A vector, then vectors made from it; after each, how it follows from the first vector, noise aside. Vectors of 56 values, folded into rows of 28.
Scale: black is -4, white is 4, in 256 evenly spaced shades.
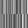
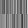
sign-scrambled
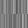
shrunk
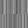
shrunk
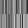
sign-scrambled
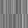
shrunk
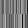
sign-scrambled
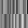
sign-scrambled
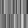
sign-scrambled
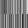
sign-scrambled
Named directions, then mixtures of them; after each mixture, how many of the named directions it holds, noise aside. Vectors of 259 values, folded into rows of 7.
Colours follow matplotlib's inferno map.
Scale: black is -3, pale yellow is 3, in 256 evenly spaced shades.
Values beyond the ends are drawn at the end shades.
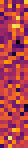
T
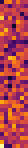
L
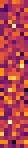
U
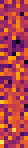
three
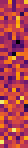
two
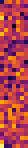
one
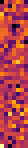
two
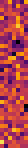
two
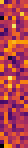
one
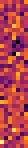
three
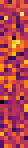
two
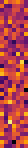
two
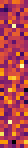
one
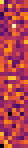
three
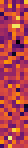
one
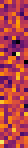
three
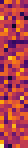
one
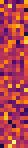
three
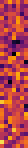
three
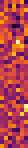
one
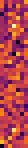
two
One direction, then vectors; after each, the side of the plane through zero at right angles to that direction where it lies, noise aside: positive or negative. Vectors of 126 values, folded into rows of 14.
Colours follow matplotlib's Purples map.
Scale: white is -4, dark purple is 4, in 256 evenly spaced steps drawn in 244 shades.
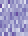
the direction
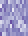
negative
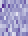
negative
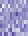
positive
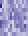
positive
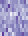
negative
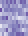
negative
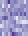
positive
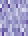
negative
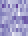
negative
